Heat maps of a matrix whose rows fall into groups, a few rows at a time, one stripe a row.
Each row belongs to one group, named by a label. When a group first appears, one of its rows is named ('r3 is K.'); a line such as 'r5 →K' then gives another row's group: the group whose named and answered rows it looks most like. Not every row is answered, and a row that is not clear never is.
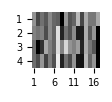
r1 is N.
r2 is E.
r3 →E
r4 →E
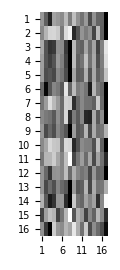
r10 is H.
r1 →E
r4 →N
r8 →E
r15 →H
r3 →N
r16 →E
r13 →N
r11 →H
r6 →E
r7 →H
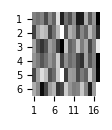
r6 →N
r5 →H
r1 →E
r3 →N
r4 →E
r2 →H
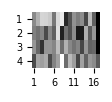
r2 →E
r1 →H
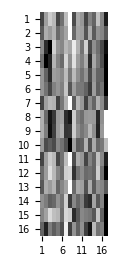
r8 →N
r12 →H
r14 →E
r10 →N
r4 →E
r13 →H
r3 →E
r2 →H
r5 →E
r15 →H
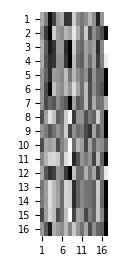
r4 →N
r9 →E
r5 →E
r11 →H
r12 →N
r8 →H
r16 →E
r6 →E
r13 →H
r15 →H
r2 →E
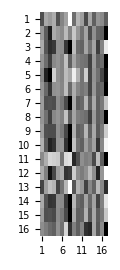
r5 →E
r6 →E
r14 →N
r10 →N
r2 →E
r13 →H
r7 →N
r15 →N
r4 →E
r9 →N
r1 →H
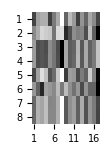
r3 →N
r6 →E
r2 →H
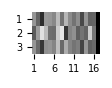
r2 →H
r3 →E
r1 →E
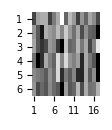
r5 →E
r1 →H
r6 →N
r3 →N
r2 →E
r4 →E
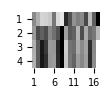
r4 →N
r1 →H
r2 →N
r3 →N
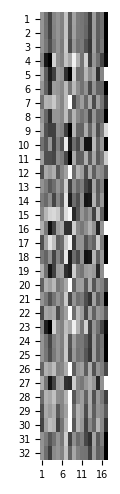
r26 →H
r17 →H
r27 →N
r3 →E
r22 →H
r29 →H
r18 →E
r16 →N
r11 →N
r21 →E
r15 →H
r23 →E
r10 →E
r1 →E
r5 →N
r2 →E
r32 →E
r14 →E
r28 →H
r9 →N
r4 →E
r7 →H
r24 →E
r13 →E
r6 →E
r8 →E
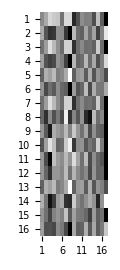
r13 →H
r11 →E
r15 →E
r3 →H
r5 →H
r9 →E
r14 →N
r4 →N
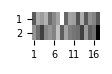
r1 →H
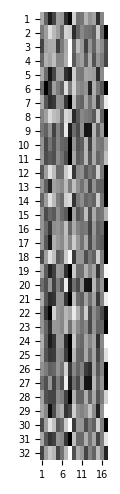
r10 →N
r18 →H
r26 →E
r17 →E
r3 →H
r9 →E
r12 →H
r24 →N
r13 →E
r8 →H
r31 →N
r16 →E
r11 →N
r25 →N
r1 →N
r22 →E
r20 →E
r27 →E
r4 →H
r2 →H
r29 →N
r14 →H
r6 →E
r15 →N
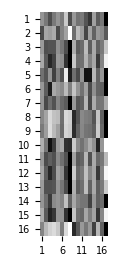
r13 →N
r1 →E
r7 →N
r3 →N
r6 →E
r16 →H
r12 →N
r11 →N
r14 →E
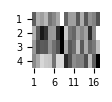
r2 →N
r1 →H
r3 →N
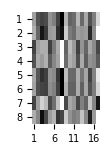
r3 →H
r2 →N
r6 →N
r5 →N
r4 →H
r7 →H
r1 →N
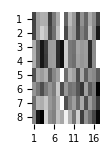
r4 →N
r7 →H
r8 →E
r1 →H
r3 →N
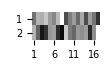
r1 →H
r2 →N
